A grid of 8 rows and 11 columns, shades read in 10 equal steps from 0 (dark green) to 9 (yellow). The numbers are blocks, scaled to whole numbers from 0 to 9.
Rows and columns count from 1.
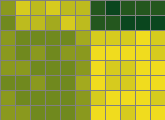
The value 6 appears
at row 2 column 4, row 3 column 6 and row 6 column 6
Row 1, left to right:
5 8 7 8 7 7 1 0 1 1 1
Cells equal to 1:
6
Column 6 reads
7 7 6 5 5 6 5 5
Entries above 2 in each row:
6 6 11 11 11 11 11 11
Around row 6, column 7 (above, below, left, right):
9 8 6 8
